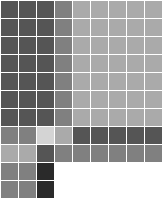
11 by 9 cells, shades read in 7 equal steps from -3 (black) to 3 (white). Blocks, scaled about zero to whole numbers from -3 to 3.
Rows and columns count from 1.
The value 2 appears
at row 8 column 3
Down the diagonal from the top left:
-1 -1 -1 0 1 1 1 -1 0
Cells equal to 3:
12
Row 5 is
-1 -1 -1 0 1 1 1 1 1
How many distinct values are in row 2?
3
